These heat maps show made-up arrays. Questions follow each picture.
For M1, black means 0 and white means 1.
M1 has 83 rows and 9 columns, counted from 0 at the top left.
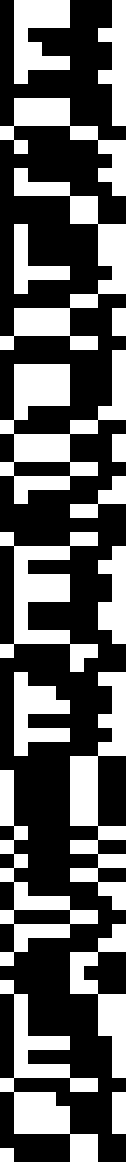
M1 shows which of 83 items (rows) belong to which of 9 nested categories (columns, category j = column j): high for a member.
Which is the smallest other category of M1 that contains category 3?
2
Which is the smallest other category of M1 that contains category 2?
1
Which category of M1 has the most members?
8
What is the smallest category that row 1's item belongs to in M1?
4
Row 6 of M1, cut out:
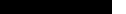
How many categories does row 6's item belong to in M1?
1
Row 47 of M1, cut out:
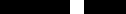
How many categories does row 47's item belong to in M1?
1
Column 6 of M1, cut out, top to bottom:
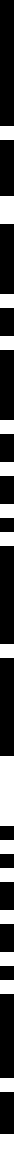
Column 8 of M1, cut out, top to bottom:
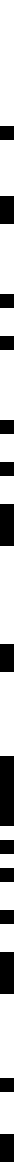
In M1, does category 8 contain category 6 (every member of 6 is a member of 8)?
no
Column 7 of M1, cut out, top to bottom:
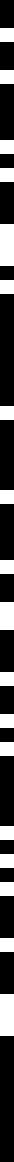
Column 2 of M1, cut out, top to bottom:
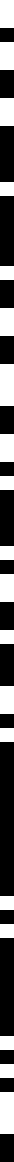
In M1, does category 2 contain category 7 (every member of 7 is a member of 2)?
no
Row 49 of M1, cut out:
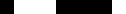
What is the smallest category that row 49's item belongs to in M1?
3
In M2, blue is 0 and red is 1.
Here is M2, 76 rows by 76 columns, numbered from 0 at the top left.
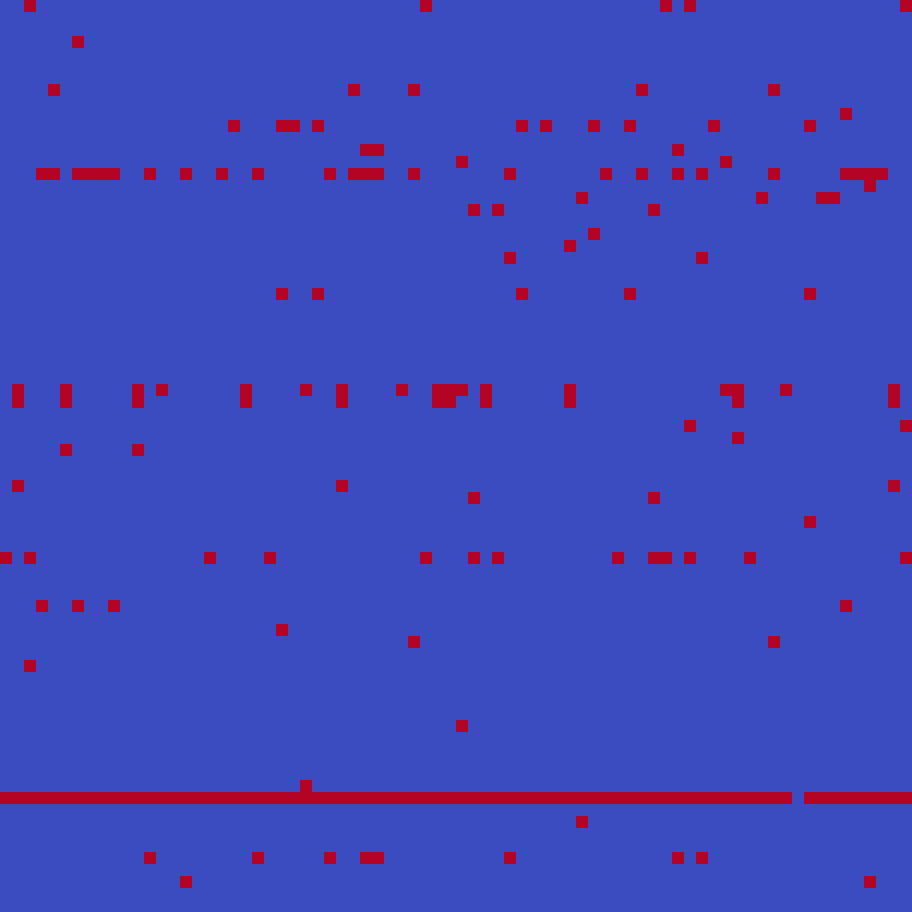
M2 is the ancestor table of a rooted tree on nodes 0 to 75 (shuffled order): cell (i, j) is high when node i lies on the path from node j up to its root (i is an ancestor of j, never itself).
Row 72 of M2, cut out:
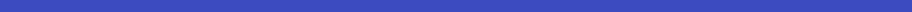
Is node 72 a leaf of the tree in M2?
yes
